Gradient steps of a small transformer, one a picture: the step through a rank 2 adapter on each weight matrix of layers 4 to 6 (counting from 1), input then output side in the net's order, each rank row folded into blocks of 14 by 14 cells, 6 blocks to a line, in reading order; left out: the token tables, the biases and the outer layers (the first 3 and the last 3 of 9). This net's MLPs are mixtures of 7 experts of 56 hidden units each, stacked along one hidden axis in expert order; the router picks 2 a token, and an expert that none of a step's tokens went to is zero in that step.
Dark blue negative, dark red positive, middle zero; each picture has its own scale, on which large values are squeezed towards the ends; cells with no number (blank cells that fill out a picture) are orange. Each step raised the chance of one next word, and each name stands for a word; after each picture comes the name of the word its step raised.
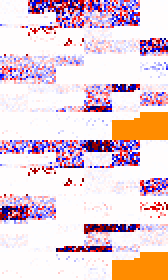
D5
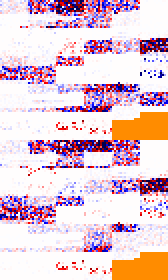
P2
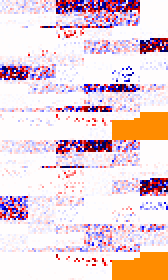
P2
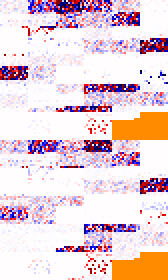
P2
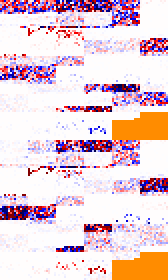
D5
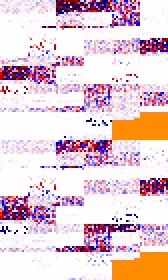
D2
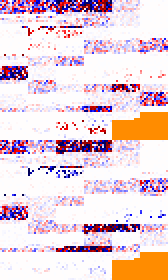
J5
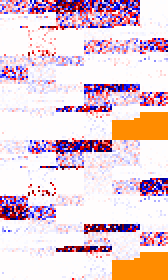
D5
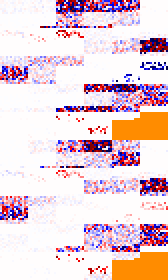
P2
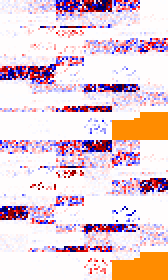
D5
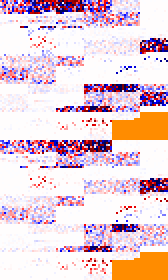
P2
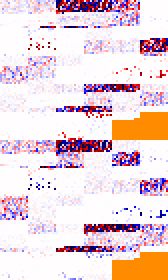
J5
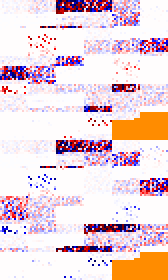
J5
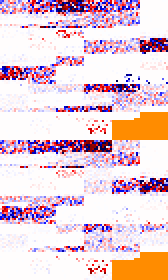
P2
